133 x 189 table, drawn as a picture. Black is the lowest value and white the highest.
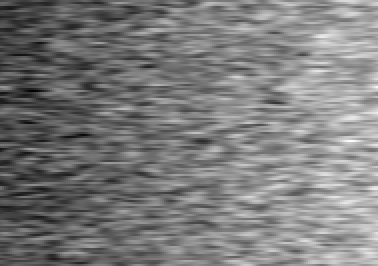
Average level on the scale: 50%. Slope: up to the right. Grain: streaks across.
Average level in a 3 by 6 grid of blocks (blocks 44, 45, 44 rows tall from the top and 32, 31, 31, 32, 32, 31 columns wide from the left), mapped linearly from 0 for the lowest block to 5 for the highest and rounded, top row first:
012345 | 012345 | 012345
